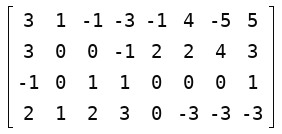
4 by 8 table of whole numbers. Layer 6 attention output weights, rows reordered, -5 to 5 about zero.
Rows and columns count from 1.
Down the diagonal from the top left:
3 0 1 3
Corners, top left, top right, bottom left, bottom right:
3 5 2 -3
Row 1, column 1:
3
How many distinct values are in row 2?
5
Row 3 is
-1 0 1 1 0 0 0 1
